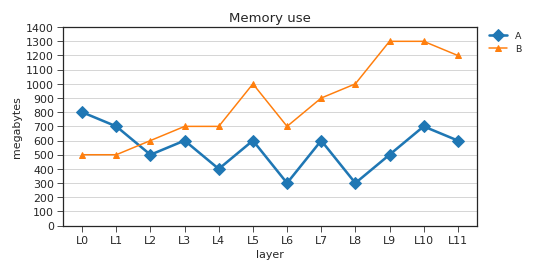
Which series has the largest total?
B
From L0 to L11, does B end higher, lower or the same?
higher
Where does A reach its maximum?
L0
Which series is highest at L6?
B
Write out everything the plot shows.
Title: Memory use
x-axis: layer, ticks L0 L1 L2 L3 L4 L5 L6 L7 L8 L9 L10 L11
y-axis: megabytes, ticks 0 100 200 300 400 500 600 700 800 900 1000 1100 1200 1300 1400
Legend: A, B
Values:
A: 800 700 500 600 400 600 300 600 300 500 700 600
B: 500 500 600 700 700 1000 700 900 1000 1300 1300 1200
